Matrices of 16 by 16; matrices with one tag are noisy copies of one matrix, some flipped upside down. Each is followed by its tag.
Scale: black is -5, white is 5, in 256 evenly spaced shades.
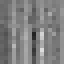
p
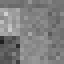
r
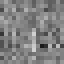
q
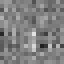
q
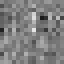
q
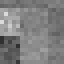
r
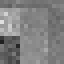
r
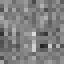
q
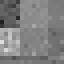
r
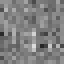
q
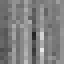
p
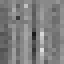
p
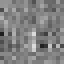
q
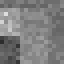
r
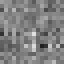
q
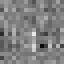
q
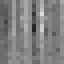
p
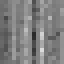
p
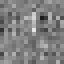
q
